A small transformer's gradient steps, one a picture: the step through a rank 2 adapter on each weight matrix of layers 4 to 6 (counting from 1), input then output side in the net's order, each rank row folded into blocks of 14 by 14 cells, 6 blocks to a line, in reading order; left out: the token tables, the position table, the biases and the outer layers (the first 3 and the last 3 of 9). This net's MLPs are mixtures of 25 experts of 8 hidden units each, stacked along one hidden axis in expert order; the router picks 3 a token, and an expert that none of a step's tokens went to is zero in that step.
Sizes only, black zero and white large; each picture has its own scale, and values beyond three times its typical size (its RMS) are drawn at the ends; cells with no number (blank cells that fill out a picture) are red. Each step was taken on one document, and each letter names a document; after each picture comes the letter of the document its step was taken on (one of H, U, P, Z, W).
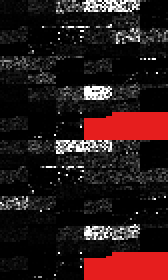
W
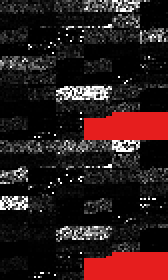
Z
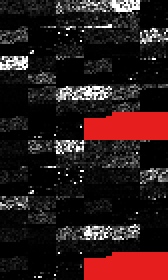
W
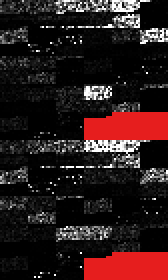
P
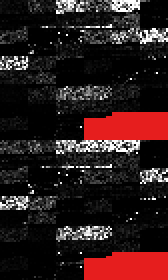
W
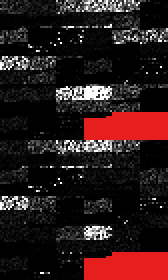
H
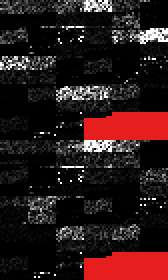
H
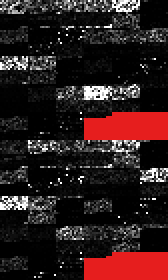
Z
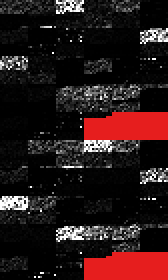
H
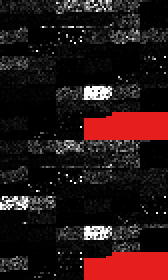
P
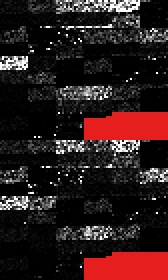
W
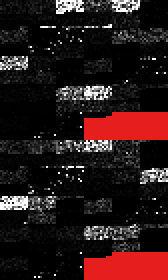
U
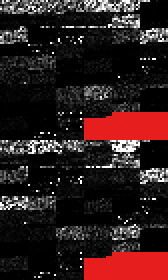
P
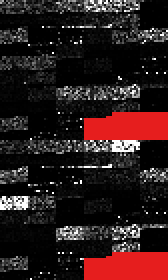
P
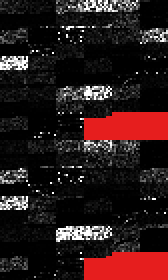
W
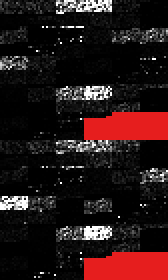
Z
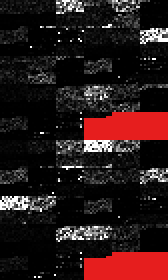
H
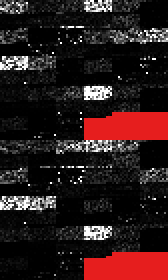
P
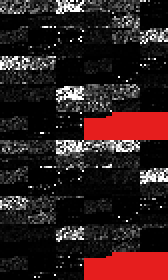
H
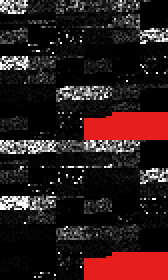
P
